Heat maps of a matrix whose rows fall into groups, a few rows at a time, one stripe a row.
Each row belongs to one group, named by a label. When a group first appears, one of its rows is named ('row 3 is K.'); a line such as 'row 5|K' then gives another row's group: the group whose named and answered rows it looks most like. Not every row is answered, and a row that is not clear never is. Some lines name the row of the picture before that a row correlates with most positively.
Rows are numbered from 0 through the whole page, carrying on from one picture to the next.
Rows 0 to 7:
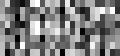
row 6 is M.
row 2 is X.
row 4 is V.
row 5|X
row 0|V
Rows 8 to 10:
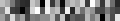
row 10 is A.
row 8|X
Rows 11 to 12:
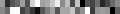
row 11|V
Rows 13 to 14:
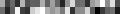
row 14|V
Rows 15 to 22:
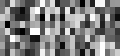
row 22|A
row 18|X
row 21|M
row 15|A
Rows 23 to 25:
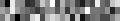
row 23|A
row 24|A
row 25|V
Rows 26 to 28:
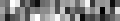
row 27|A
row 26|A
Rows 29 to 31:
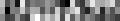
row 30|X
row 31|V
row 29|M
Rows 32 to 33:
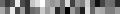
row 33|A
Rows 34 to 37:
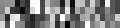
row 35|V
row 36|A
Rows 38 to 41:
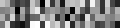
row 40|A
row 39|X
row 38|X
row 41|V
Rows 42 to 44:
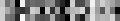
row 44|M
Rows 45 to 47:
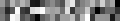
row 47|A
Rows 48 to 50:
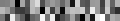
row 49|X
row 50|A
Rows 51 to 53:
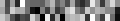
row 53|X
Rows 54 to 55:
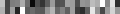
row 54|M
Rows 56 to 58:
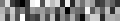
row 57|A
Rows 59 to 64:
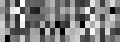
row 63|X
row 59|M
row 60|A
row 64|X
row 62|M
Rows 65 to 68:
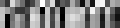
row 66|X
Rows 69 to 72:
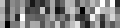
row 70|M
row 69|M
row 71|M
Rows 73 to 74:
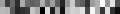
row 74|X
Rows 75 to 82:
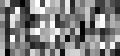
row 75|V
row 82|X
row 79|V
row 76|V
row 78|A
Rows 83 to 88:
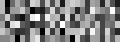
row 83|X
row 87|X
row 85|V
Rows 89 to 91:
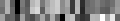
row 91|M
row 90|V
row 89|V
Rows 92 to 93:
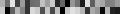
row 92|A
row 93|X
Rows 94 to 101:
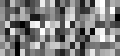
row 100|V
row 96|M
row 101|M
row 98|A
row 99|M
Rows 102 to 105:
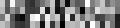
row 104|V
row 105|X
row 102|A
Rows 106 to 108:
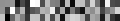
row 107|A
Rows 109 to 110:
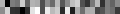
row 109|X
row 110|V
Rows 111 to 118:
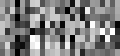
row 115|M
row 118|V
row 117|V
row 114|X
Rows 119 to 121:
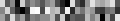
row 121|A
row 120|V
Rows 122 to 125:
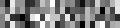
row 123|A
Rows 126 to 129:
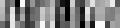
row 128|A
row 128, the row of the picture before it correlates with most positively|125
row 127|A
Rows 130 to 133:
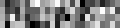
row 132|A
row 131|M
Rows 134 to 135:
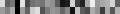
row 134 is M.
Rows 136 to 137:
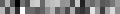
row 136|V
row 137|M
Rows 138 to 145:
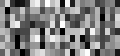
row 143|V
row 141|A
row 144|X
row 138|V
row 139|X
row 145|V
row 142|X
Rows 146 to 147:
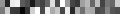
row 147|V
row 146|A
